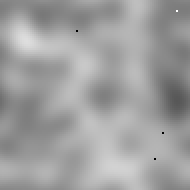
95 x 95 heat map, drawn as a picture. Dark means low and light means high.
Lone odd cells: 4, 1 higher and 3 lower than their neighbours. Grain: smooth. Odd rows or columns: none. Average level on the scale: 60%.
